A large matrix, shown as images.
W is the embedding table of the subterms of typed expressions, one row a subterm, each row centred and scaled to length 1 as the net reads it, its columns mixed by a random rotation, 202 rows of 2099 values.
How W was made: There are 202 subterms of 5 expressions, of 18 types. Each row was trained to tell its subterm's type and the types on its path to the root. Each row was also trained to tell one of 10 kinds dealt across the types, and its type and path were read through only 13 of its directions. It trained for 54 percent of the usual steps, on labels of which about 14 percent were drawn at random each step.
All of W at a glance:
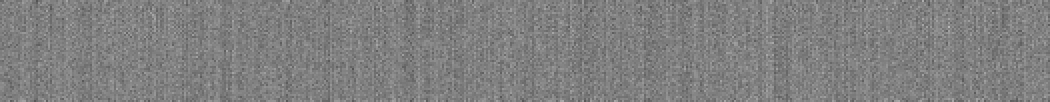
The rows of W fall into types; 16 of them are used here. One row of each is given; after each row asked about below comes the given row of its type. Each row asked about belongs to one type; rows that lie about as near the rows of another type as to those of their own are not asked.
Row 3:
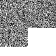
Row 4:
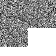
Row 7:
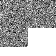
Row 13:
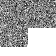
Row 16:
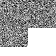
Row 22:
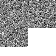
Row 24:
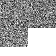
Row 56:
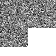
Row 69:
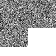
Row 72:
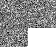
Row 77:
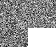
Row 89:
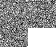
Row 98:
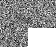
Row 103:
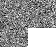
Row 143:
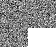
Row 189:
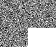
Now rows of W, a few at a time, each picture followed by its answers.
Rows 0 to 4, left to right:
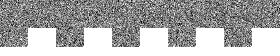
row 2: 89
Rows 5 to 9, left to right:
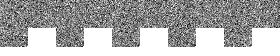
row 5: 98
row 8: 7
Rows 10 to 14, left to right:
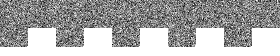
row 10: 22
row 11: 103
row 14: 56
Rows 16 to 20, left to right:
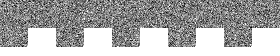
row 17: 22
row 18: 98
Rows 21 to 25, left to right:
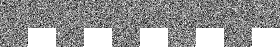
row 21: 24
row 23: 69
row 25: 77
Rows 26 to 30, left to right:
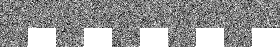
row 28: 189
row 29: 143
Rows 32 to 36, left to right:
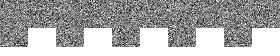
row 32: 16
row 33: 24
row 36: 24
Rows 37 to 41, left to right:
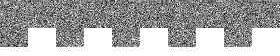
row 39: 189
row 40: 56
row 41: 69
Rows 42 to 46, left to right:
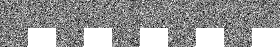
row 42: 22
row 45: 103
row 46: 69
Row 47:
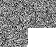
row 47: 189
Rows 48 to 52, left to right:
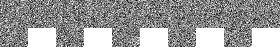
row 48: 69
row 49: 3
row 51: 143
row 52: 103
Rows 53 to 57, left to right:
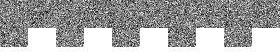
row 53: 69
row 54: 13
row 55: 103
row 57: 24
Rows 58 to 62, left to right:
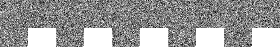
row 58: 24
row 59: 189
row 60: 189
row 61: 69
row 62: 7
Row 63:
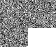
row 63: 69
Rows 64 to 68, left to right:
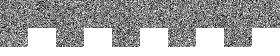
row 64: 56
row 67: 189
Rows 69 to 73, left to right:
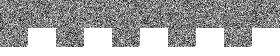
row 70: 7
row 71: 89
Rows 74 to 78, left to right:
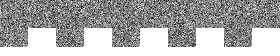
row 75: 143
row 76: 143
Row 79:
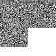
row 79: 69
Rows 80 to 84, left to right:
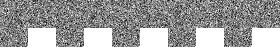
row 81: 72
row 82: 189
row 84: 3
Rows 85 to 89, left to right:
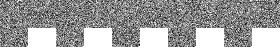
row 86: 189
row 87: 89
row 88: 77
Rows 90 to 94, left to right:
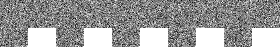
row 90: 189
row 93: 3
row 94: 143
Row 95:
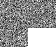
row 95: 103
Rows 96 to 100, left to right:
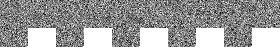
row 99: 13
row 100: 77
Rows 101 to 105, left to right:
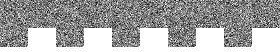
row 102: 72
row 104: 89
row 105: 24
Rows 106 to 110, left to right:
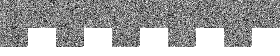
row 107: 98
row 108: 89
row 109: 56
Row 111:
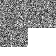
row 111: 103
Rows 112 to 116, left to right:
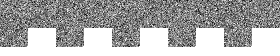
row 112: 103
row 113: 77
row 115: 16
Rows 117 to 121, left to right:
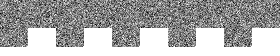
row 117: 103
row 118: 22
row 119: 72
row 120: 143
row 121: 3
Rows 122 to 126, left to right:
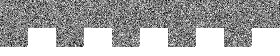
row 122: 89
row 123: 89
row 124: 13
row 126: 56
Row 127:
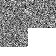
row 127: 143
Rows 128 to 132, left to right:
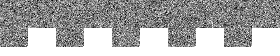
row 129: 4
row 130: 16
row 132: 24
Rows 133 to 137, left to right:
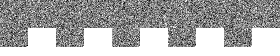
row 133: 77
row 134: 24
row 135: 143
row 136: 89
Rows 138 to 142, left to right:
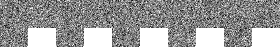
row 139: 143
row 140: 77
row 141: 13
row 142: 103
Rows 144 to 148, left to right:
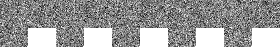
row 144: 56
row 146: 24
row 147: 72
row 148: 69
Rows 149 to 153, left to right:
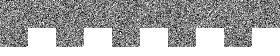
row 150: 189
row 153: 89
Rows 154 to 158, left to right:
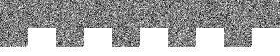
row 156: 98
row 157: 16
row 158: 56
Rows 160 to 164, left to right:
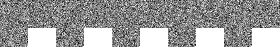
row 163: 56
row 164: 56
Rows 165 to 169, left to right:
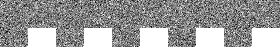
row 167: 7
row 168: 89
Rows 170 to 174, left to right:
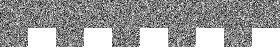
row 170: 72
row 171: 189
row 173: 3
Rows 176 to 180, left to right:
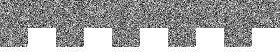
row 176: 24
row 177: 77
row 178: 103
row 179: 4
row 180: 69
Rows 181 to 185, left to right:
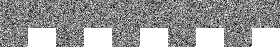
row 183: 16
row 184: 89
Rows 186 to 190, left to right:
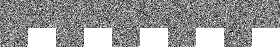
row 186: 16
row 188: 72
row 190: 143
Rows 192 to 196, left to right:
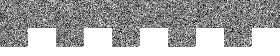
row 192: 56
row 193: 3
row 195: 24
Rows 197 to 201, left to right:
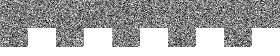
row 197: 7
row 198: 103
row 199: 143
